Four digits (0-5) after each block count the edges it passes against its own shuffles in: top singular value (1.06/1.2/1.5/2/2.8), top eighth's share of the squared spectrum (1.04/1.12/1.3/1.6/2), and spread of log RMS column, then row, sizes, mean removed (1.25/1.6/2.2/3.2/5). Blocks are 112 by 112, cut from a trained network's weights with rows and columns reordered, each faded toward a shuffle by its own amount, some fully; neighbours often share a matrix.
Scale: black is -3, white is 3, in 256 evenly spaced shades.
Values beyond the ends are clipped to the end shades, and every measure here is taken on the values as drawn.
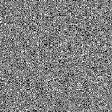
3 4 2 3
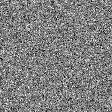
0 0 0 0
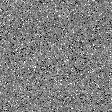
0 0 0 0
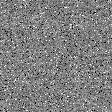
0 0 0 0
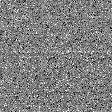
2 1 1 0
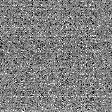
3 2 2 0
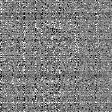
4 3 4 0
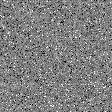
0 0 0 0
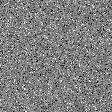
0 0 0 0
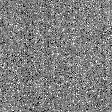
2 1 0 1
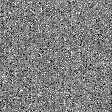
1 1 0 0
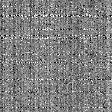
4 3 1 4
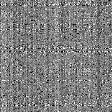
4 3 0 3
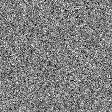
2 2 0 0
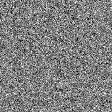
2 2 0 0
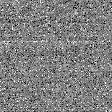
2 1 1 0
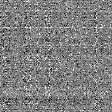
3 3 3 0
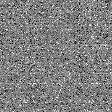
2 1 1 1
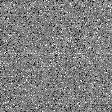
2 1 1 0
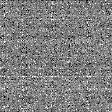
3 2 3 0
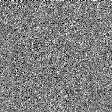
2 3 1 1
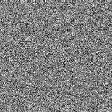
3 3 1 2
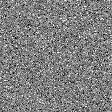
1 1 0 0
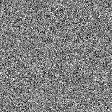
2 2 0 1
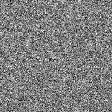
3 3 0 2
